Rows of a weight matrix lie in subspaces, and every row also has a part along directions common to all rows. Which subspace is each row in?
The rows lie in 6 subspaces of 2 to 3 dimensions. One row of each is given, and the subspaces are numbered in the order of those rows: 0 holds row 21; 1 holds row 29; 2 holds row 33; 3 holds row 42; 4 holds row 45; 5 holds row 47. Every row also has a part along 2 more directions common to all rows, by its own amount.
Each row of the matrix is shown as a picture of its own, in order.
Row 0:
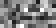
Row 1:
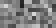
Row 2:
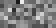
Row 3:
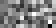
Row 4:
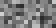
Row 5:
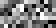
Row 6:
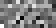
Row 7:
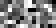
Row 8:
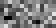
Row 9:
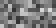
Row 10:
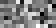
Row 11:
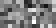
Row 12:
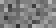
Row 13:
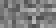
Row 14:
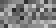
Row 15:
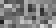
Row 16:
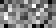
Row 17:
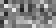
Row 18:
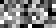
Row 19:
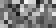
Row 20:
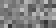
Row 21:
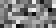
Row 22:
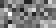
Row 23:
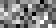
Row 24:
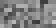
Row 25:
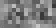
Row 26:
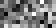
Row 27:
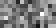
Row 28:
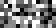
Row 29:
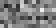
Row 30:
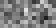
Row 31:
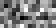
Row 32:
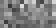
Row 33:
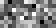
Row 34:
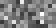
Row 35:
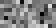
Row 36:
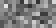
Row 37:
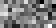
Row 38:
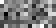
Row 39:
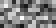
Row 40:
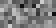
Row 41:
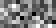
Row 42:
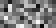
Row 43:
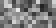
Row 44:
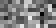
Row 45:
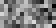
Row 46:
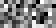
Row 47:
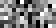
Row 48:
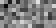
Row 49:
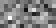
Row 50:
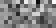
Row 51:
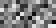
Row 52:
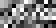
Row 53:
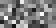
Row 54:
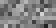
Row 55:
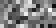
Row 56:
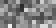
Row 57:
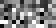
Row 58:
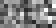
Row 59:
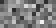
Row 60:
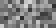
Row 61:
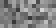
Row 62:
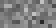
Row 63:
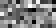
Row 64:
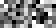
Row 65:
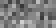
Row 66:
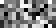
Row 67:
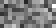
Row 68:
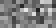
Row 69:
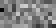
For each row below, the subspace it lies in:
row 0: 1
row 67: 4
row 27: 5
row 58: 4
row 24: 3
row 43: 1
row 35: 5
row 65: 2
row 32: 0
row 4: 0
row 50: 0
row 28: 0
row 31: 1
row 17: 0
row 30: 4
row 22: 2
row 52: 2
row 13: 1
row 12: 3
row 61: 1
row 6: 5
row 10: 5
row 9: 0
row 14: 2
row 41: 4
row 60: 5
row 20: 2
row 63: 1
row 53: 5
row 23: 4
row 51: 4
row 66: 3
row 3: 4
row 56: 2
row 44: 5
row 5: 2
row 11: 1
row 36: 0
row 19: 0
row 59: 2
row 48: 2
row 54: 2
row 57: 5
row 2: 5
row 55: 0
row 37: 4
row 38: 3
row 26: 4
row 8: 3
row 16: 3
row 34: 5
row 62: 4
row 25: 4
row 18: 3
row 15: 0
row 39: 1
